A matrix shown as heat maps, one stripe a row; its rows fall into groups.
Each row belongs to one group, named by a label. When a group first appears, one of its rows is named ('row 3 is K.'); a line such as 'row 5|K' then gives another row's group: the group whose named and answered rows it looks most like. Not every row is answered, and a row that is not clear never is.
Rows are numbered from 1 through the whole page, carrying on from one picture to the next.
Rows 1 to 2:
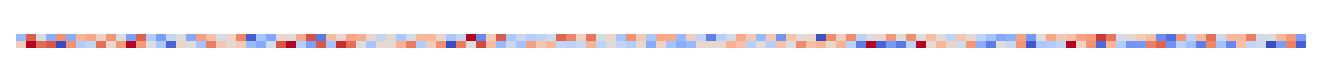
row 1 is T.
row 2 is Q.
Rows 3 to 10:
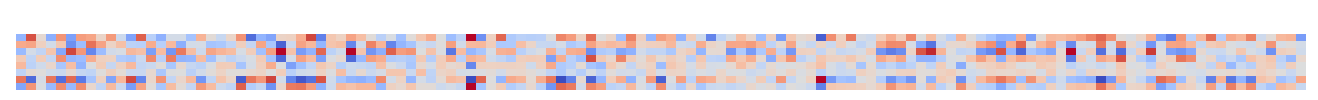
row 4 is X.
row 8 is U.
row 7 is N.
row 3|T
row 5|Q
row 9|N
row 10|T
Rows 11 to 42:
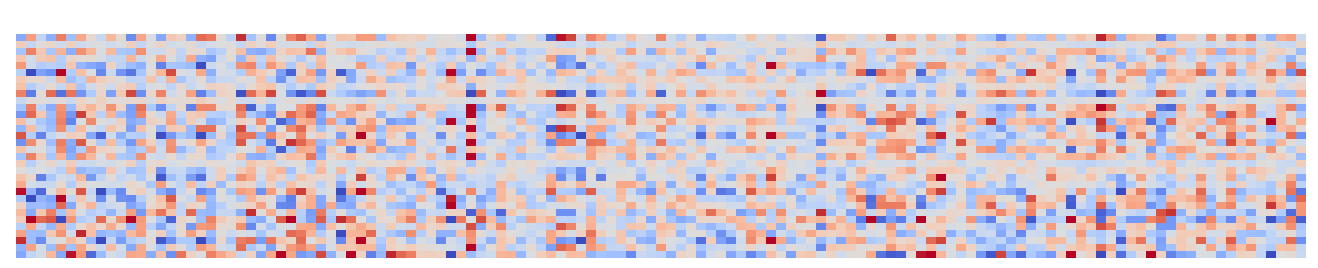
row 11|T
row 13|T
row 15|U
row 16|X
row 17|X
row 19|N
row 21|T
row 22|T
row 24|T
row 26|T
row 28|T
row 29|N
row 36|N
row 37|Q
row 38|T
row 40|U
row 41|T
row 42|Q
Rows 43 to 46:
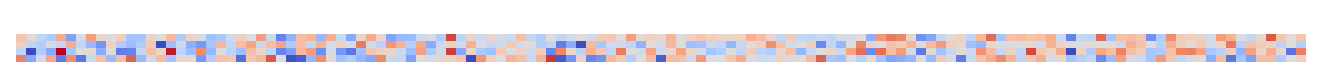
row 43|X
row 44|U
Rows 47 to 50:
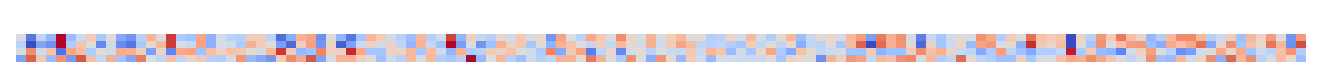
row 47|X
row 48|X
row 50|T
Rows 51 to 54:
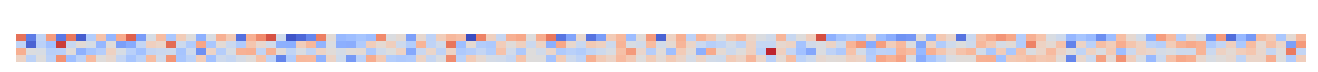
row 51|N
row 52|X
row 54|X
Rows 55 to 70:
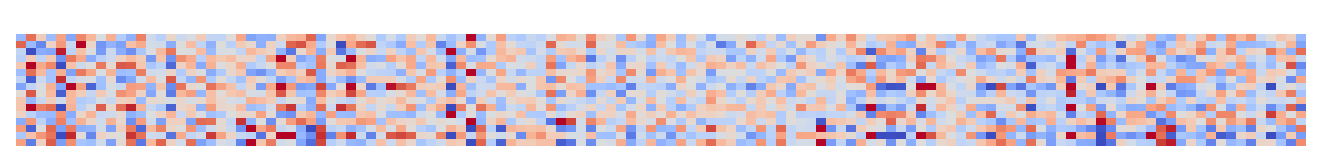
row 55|T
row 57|X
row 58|Q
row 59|Q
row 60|T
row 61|X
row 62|Q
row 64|N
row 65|Q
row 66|X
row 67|T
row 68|N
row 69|Q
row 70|N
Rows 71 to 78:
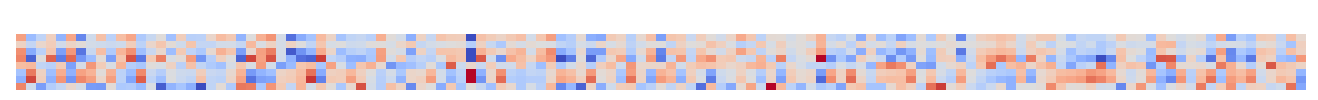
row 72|N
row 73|N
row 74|N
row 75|X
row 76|T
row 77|T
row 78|U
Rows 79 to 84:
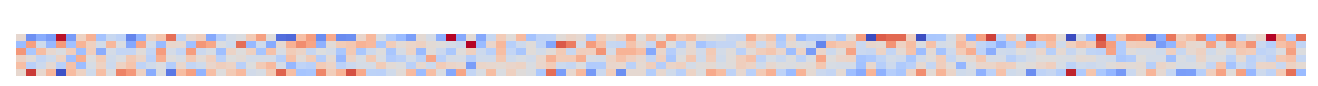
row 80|T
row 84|Q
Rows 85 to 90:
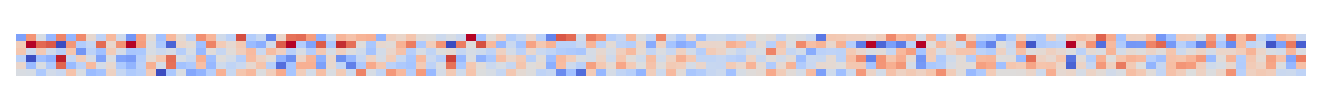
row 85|T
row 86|Q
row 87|U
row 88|X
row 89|X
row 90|U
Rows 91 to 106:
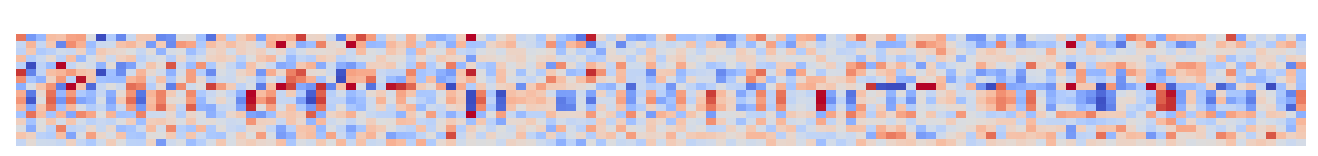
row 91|U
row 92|Q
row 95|X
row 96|U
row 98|Q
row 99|N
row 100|N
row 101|N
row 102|T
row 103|N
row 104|X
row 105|X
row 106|U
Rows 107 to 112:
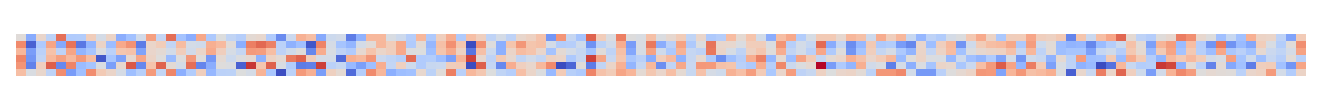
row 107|X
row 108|N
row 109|N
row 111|N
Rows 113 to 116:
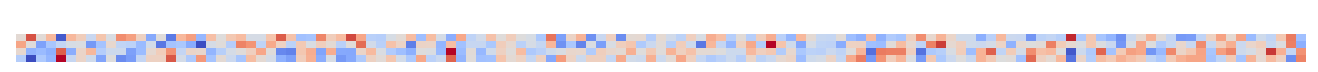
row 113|Q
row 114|U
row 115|X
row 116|X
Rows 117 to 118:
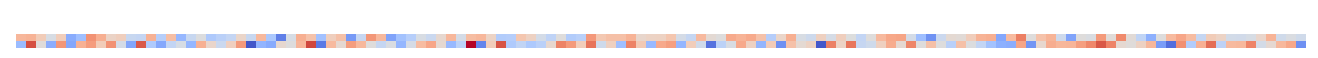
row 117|X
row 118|T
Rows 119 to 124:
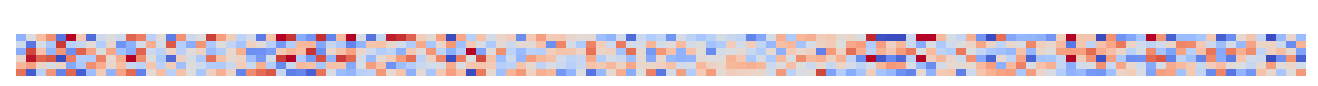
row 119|Q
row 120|X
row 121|T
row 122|Q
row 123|X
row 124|N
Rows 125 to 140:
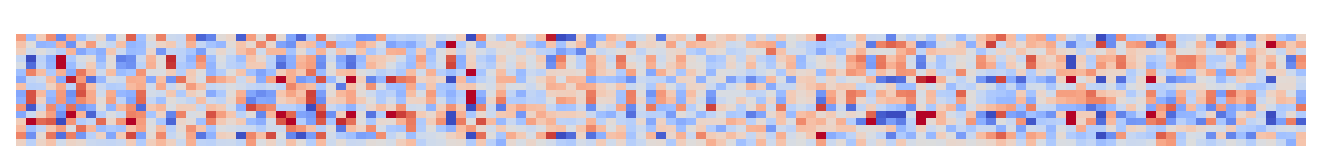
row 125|N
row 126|X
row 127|U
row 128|X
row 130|T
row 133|T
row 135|N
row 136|Q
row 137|Q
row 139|N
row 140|N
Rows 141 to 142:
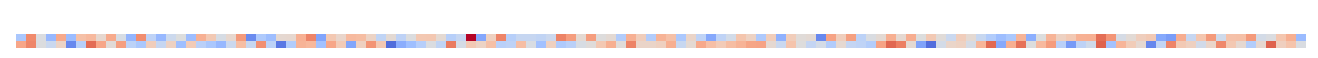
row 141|T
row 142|X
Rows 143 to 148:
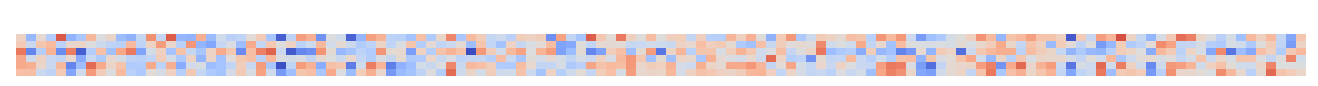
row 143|X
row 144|N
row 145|N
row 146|U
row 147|X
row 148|X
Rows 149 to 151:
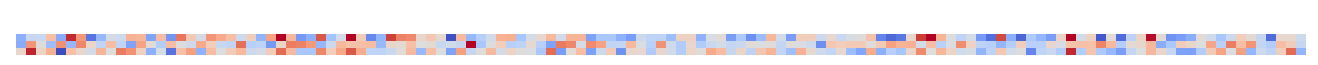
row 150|T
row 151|Q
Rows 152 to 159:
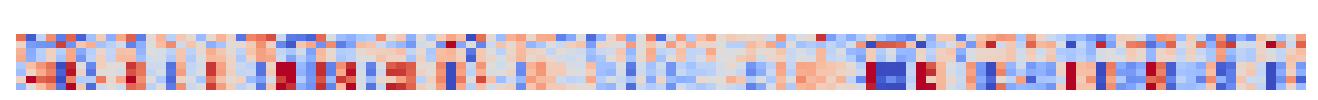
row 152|N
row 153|X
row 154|N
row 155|N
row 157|Q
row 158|Q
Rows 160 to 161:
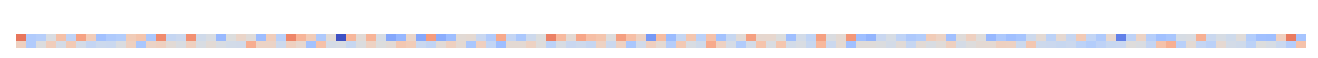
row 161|N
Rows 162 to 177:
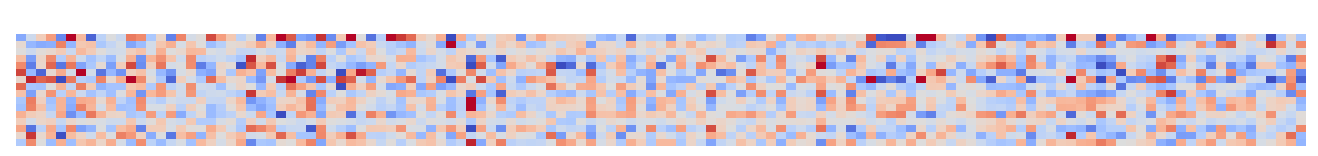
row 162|Q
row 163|X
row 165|N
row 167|U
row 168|Q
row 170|N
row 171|T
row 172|T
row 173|X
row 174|N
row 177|T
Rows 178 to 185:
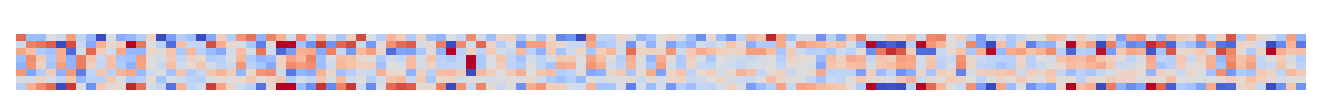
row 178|U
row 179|Q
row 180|X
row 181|T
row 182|T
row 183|N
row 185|Q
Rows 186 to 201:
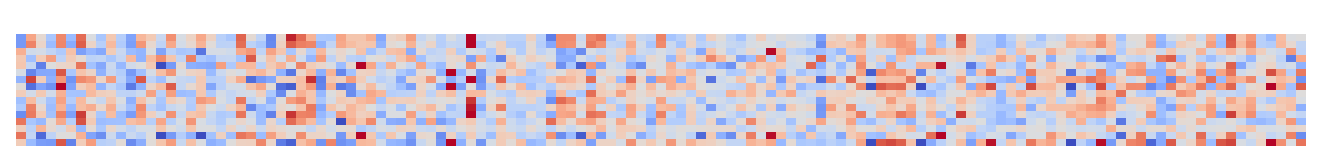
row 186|T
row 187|T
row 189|N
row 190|U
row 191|X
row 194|X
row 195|T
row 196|T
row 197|T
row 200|U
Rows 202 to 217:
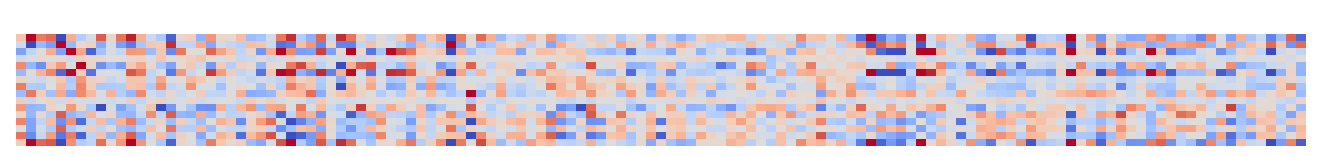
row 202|Q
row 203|X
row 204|Q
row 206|U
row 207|Q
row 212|U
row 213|X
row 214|N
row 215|X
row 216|N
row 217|Q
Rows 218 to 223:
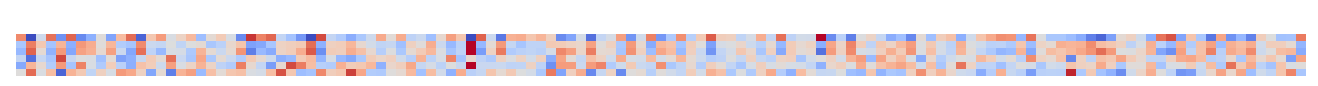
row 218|N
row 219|T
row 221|X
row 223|Q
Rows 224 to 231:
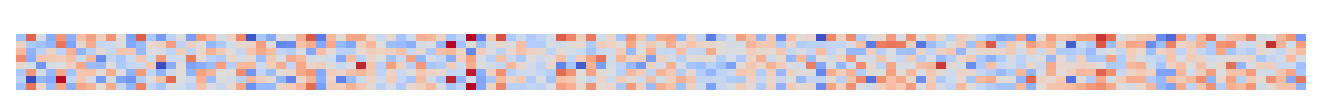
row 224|T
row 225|X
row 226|N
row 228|U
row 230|X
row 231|T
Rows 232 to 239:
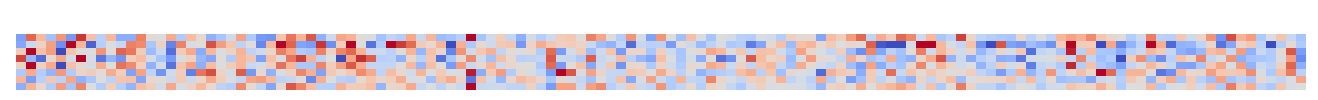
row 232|T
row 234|Q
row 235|U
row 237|T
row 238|N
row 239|T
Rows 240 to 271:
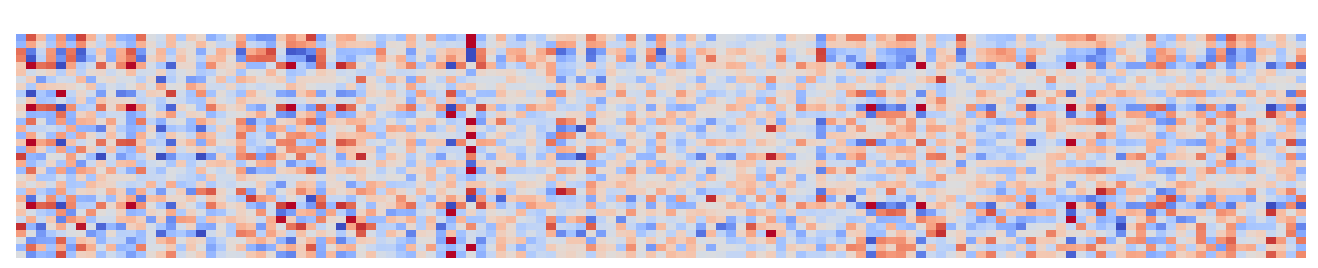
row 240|T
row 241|T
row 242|N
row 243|N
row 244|Q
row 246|U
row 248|X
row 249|U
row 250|Q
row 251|X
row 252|T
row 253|U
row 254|T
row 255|Q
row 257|U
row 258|N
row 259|T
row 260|U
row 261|X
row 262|T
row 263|N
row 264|Q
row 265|X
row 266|Q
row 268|U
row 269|X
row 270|T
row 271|X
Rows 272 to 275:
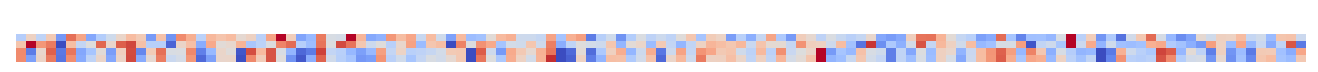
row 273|Q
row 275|N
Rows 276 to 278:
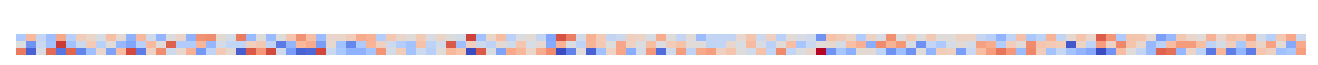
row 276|T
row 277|X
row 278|N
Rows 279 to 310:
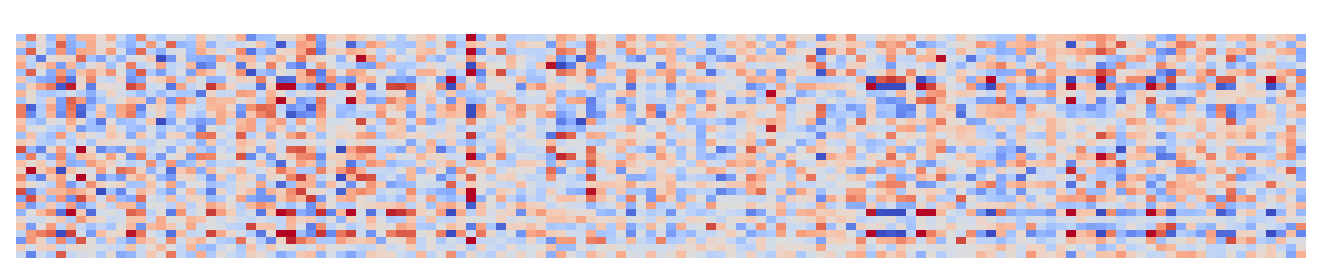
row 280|X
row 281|T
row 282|U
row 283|N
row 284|T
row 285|X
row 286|Q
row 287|U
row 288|Q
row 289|N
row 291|U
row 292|U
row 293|T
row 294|U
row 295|U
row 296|T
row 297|X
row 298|Q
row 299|U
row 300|X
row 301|U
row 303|N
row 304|Q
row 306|N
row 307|Q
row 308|T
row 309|N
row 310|X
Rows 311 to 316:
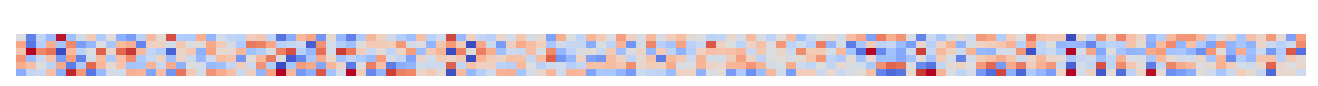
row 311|X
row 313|Q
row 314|N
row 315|X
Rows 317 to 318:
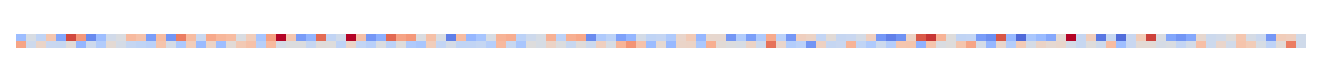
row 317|Q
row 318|U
